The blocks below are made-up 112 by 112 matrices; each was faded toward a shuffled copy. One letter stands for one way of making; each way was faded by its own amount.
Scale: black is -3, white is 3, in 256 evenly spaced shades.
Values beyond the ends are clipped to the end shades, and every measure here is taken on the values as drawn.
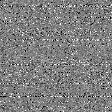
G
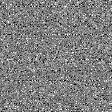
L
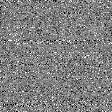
L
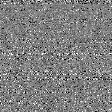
G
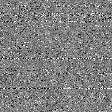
L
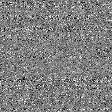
L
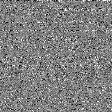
L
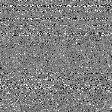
G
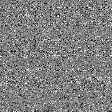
L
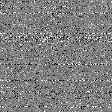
G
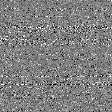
G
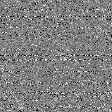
G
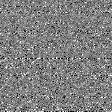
L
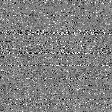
G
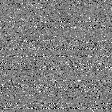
G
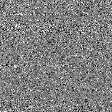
L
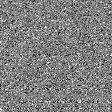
L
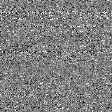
L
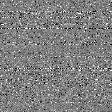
G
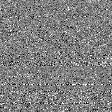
L
